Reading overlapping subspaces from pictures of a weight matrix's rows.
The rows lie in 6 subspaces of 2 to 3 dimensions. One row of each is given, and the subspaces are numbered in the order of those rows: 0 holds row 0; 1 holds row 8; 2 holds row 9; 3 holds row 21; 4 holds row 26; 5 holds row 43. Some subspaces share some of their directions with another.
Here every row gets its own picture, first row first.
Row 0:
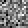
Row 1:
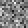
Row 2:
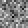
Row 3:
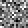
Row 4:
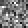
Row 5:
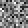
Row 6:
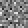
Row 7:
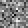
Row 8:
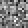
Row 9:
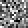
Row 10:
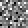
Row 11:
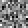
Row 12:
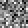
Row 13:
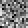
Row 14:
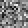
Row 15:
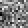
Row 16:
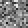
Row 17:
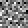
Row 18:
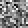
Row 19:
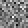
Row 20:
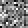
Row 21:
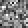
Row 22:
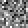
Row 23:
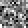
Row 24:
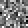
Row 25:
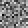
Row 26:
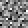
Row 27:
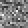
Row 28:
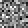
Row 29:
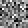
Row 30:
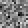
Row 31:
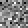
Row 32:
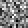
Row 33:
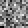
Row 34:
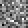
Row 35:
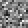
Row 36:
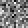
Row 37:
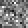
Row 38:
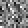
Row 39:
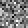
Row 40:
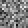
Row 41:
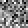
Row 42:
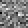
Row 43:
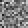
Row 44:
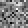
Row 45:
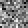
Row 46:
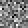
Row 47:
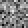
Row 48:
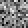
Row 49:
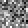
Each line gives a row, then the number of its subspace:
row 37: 3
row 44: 2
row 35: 4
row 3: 2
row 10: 4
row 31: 4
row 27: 2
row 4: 3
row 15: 2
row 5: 2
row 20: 5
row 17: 4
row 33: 0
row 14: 5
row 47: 1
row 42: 0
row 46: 1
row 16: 5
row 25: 5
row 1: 3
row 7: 2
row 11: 3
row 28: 5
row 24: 0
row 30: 0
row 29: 1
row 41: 4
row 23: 3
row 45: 5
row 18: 5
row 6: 4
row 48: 1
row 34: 2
